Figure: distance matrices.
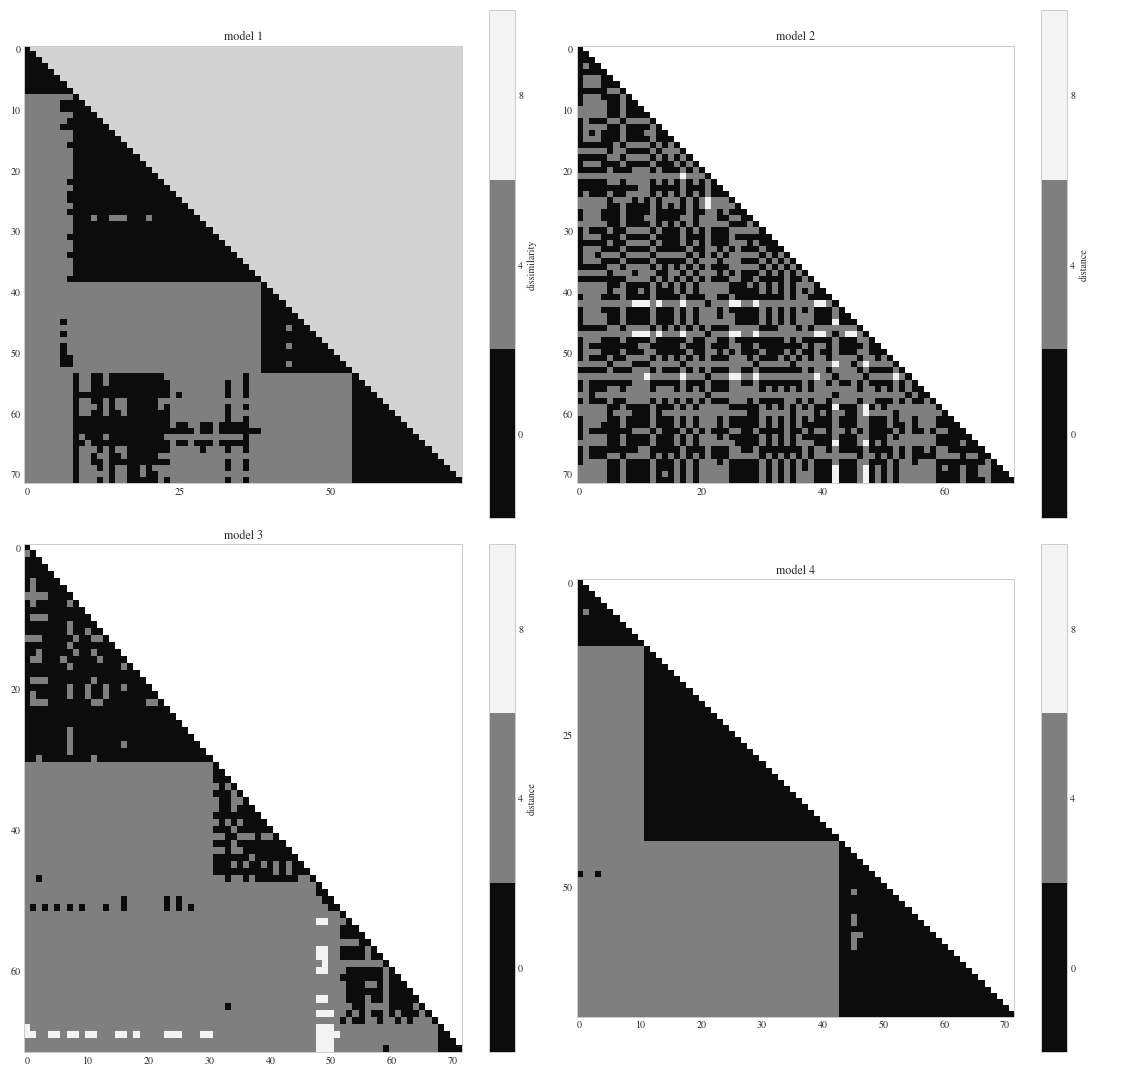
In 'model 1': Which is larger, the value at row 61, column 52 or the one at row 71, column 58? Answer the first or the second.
the first
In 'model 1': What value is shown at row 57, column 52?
4
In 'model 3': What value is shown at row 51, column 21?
4
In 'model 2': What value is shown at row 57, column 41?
4
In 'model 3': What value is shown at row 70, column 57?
4
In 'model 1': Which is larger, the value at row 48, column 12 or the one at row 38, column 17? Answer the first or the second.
the first
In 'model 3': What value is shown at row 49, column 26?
4
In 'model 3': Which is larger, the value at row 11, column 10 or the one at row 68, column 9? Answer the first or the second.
the second
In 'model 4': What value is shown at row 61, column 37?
4
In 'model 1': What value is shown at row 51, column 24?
4
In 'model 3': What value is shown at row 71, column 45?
4
